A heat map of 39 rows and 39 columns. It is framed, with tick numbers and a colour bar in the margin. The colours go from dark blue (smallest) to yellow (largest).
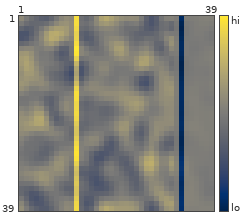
Seam: vertical, 80% of the way across, the right part calmer. Odd lines: columns 12 and 33. Slope: none. Average level on the scale: 50%. Histogram: heavy tails on both sides.
